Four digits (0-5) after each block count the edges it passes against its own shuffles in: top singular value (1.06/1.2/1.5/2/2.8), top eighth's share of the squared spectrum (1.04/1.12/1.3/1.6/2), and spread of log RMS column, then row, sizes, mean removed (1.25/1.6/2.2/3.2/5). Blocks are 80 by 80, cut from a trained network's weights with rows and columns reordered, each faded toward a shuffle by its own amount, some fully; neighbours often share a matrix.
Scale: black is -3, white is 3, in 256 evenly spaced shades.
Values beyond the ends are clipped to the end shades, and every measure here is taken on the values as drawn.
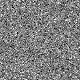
0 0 0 0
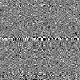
4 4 2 3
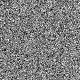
0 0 0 0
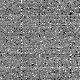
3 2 2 0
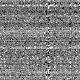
4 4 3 2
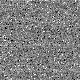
1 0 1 0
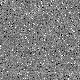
0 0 0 0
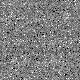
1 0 0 0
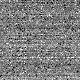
3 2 1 1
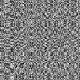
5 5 3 2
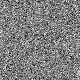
1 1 0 0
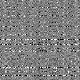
4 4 0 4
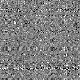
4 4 1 3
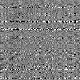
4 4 1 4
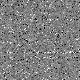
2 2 0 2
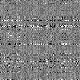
4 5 2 4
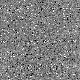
2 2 0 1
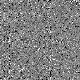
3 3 2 1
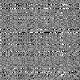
4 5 1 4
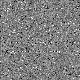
2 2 0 1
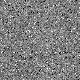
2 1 0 1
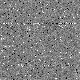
2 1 0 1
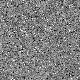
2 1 0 0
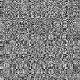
4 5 3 2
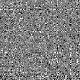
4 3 2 2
